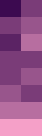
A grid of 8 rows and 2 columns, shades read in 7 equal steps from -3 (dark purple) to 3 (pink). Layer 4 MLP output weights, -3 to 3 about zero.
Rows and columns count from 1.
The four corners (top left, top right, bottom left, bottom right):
-3 -1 3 3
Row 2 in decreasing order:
0 -1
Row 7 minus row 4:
2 2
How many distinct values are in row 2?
2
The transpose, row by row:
-3 -1 -2 -1 -1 0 1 3 / -1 0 1 -1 0 -1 1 3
